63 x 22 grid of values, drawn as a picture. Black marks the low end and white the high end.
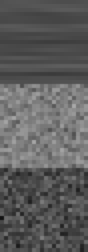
The table splits into 3 rows of 1 panel. Panel 1,1: low, streaked across, faint in contrast. Panel 2,1: middling, fine-grained. Panel 3,1: low, fine-grained.
